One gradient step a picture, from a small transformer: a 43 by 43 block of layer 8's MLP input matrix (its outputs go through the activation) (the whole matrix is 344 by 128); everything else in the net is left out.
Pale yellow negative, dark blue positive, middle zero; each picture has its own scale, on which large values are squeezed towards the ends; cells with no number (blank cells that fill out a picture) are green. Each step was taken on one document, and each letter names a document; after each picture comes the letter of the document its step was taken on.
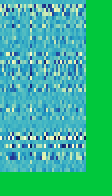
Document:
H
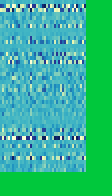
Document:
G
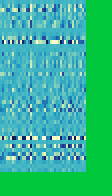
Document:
G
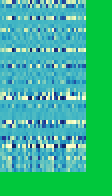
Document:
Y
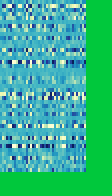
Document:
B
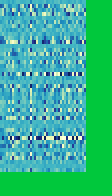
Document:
G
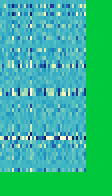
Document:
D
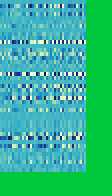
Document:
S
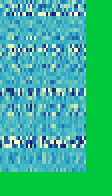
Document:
D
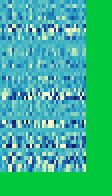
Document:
B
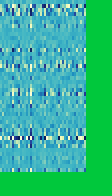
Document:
D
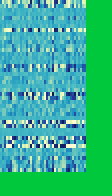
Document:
Y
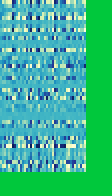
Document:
Y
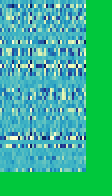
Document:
D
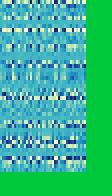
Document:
Y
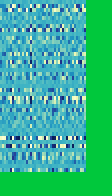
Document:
H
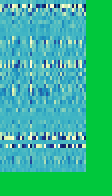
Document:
G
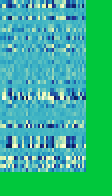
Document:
Y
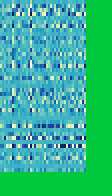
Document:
H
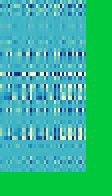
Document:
S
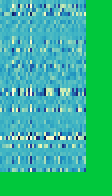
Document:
D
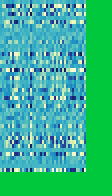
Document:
G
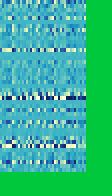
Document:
Y
